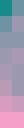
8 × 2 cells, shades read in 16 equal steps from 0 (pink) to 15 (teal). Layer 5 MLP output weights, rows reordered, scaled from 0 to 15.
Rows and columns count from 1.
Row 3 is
7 7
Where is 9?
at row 1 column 2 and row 2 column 1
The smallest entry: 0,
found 2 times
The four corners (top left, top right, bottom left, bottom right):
15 9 0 0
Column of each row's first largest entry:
1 1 1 1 2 2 2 1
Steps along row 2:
down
